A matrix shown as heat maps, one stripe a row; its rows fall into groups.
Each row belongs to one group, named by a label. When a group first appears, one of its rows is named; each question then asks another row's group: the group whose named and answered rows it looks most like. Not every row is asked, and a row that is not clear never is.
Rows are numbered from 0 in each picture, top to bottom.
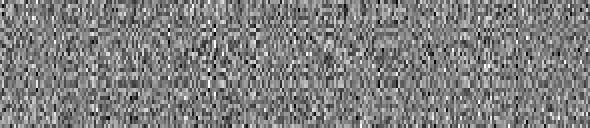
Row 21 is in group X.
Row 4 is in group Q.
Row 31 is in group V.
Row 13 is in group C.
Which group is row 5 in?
X
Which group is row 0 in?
X
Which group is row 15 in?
V
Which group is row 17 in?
X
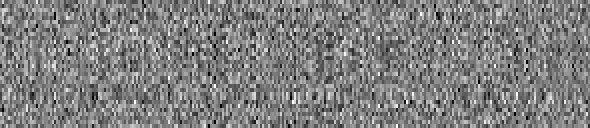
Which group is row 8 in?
Q
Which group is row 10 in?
V
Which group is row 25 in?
V
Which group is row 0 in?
X
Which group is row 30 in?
Q
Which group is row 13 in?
V
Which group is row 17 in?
C
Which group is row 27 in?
V
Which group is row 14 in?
Q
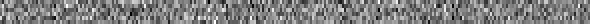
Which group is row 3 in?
C
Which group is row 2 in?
X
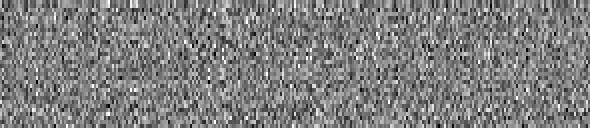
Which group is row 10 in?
C
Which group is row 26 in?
C
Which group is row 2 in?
X
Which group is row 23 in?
X
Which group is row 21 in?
Q
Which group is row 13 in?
Q
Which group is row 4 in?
V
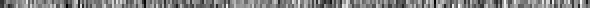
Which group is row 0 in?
V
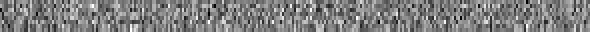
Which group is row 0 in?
C
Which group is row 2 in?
C
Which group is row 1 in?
Q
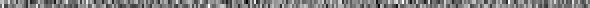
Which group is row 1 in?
X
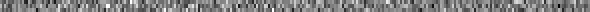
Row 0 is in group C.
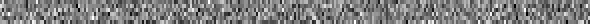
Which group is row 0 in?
X
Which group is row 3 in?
C
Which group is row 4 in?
Q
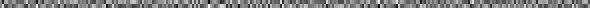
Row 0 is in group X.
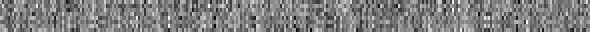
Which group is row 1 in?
X
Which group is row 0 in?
V
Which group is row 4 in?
Q
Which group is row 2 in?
V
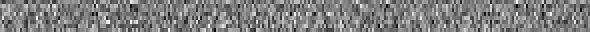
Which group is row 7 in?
Q
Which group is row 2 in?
C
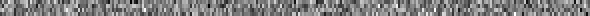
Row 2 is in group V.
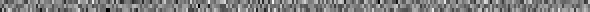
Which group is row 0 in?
X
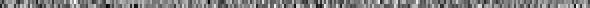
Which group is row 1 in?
C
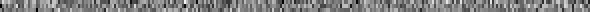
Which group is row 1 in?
V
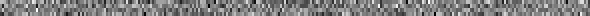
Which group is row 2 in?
X
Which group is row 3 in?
V
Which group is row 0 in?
Q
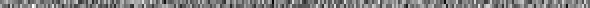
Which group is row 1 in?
Q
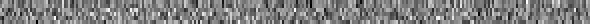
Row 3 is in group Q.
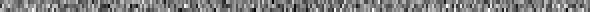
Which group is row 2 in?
Q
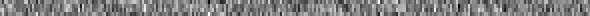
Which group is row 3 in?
X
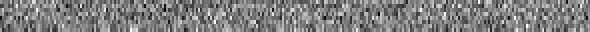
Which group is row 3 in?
X
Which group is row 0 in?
Q
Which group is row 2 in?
X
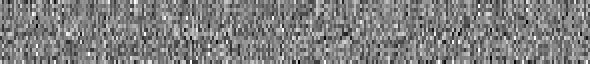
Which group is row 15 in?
V
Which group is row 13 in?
X
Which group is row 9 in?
V
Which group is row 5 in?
C
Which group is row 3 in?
Q
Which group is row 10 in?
V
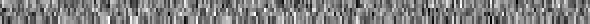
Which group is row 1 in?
C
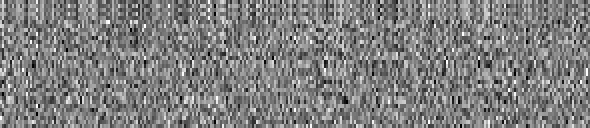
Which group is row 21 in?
C
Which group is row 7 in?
C
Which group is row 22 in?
V
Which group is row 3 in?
Q
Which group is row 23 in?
V
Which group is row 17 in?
V
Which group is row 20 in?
V
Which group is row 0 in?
X
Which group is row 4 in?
X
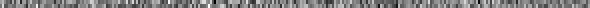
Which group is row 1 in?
X
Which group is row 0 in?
Q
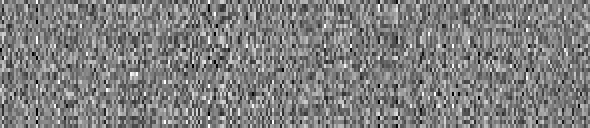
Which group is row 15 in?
Q
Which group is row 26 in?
V
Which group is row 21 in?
X
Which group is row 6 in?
V
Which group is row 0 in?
X
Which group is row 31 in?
X
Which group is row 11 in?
V
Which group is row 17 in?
C
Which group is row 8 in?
Q
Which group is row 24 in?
Q
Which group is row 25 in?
X
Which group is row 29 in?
X
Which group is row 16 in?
V
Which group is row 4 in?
V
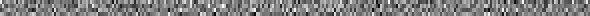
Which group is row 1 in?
X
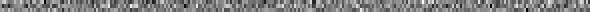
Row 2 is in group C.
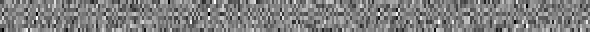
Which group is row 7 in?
V
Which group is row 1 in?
C
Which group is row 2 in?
X
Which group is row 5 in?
V
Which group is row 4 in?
X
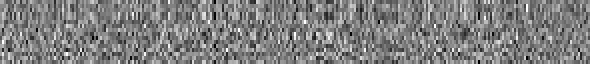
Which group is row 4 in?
Q
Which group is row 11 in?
Q
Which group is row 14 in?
C
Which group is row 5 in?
X
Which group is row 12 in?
V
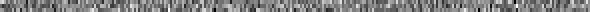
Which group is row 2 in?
Q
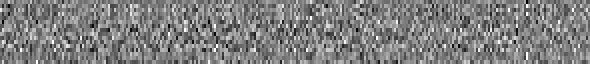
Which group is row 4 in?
C
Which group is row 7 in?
C
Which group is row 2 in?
V
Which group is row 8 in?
Q
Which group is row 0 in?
C
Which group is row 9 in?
V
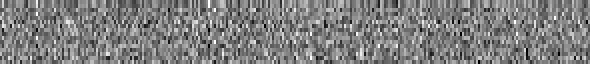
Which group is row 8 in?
C
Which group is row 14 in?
C
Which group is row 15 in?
Q
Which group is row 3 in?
X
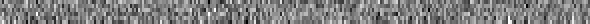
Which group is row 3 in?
X
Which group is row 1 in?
C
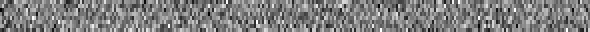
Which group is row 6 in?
Q
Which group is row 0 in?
V
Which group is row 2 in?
V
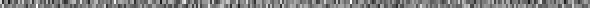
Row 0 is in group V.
